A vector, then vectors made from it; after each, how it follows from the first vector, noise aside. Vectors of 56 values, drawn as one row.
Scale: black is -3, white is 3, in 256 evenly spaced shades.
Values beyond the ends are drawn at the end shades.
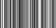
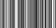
reversed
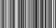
reversed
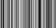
negated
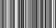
reversed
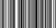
reversed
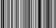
negated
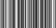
reversed
